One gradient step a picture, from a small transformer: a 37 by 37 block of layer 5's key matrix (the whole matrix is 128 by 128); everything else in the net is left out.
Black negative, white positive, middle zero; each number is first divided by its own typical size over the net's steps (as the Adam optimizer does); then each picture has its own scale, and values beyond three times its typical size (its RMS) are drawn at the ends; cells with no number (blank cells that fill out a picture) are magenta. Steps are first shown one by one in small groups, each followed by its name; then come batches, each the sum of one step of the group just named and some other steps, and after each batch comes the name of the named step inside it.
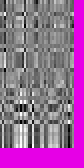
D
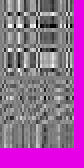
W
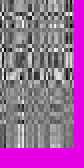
D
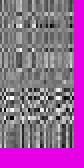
W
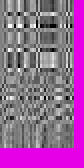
W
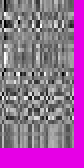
D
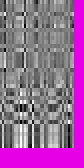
D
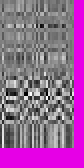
W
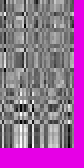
D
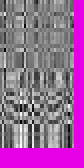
D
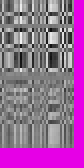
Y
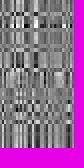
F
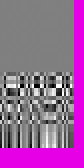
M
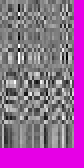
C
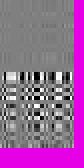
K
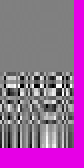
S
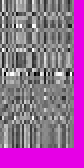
F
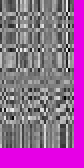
Y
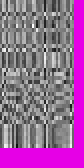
M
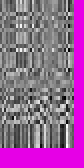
Y
